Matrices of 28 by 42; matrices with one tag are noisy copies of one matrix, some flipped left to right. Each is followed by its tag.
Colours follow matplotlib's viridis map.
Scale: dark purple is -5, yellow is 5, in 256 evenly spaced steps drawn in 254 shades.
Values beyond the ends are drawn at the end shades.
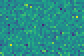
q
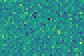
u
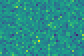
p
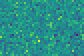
p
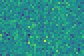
p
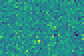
p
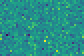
p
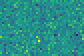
p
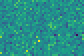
p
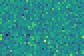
p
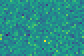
p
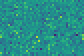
p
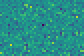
q
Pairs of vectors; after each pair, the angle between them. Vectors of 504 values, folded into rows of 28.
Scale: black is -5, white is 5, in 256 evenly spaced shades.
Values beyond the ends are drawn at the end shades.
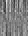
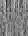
nearly opposite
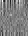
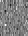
partly aligned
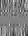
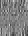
nearly parallel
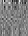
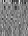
nearly parallel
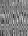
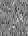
partly aligned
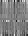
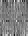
nearly opposite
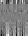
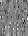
partly aligned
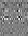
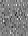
partly opposed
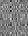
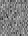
partly aligned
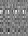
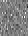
orthogonal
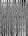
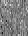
partly aligned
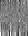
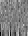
nearly opposite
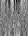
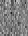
partly opposed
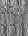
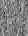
partly aligned
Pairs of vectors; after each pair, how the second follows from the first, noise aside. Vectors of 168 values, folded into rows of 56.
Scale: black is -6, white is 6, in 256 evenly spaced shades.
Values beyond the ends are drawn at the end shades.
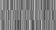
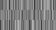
negated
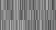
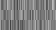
negated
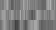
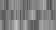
negated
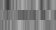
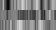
scaled up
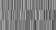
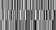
scaled up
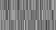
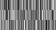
scaled up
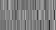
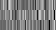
scaled up
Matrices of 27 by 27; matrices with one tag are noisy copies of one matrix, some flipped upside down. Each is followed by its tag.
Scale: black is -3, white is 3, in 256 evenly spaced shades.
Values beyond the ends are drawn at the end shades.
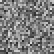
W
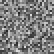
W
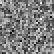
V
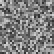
V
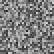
W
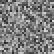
W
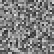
W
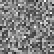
W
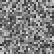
V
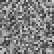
V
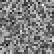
V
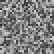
V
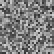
V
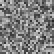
V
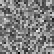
V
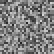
W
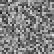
W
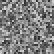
V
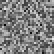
V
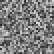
V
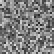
V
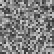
V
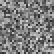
V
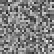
W
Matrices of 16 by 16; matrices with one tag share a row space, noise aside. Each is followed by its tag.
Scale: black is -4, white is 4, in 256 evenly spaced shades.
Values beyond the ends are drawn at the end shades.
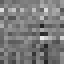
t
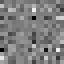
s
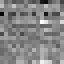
t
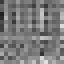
t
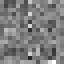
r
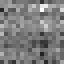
t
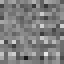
t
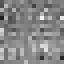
t
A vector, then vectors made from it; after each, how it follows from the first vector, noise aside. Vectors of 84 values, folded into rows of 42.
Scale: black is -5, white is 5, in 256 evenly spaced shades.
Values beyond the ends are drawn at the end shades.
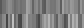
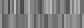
wrapped around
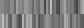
wrapped around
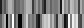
scaled up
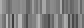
negated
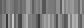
copied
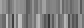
negated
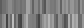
copied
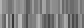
negated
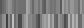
copied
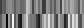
scaled up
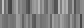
wrapped around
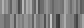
wrapped around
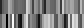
scaled up
